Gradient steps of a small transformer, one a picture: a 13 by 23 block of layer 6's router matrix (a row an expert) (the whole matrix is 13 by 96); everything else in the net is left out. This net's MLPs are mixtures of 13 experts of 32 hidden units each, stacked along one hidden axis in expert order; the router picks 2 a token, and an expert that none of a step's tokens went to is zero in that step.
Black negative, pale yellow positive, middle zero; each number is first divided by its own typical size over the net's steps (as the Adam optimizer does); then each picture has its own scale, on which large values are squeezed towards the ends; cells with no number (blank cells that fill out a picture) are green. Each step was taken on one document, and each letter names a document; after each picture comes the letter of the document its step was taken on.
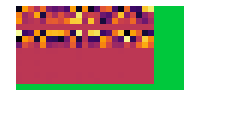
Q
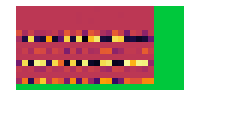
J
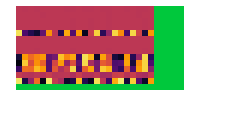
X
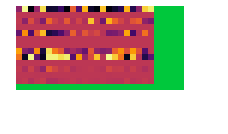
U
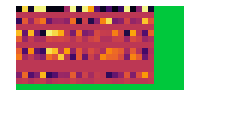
U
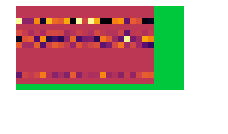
Q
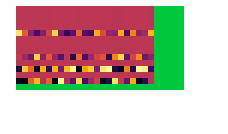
X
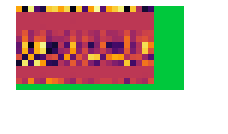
U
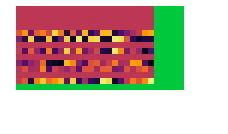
J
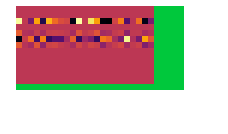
Q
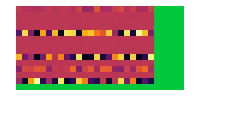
X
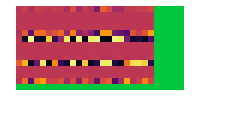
J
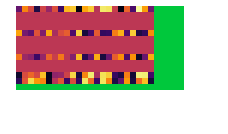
X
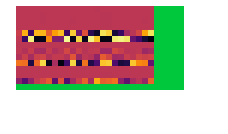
J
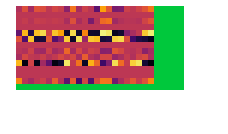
J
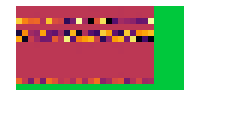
Q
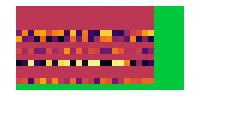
J
